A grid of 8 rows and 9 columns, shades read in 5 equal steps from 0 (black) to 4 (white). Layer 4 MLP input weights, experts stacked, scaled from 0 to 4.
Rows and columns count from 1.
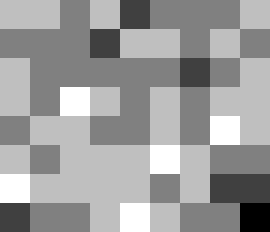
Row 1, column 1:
3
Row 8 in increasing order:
0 1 2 2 2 2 3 3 4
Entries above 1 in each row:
8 8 8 9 9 9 7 7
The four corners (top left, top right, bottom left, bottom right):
3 3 1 0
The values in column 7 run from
1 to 3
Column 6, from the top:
2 3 2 3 3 4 2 3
